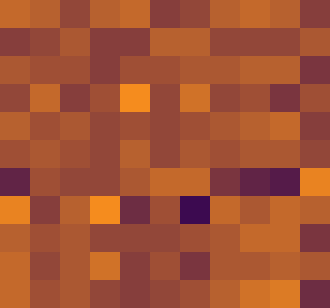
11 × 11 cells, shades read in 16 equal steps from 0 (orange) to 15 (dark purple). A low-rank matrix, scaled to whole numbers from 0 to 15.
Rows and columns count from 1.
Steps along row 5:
up down up down up down down down down up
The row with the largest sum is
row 7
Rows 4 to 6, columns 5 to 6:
0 8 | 7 8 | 5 8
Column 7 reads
8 5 6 3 7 6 4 15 7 10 7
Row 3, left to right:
6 7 7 9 7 7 6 6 5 5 10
